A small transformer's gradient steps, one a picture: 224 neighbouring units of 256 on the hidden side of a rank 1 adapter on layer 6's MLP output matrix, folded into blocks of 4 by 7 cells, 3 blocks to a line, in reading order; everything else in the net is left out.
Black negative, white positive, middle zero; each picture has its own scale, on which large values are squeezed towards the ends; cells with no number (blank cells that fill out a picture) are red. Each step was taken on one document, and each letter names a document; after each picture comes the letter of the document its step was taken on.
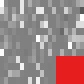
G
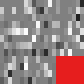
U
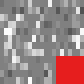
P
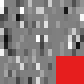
G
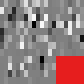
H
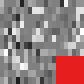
P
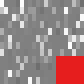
G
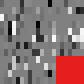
P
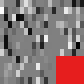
G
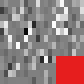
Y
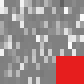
G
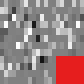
Y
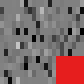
U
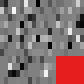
H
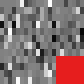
U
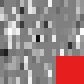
P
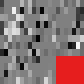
P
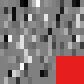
H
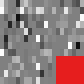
G
